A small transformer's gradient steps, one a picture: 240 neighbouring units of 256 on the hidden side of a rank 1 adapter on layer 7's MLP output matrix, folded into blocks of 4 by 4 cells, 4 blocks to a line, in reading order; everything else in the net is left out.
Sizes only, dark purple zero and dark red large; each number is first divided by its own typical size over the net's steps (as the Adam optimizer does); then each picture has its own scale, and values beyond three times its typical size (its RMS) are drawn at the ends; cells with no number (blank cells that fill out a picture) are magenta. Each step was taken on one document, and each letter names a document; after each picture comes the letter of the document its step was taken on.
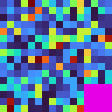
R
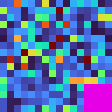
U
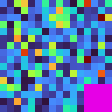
U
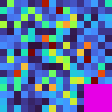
U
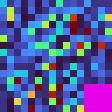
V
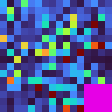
V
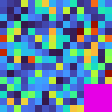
R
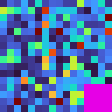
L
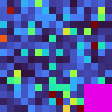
V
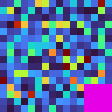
U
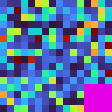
R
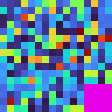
R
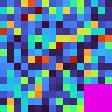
R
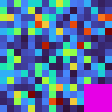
L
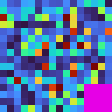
L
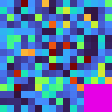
U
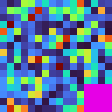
R
